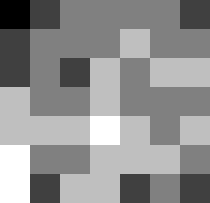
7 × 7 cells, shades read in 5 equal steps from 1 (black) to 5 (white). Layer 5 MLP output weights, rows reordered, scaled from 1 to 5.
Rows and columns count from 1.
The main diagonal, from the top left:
1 3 2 4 4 4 2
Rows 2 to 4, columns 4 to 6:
3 4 3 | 4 3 4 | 4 3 3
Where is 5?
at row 5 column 4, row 6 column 1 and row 7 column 1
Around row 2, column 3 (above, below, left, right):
3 2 3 3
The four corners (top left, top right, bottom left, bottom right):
1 2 5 2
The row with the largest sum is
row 5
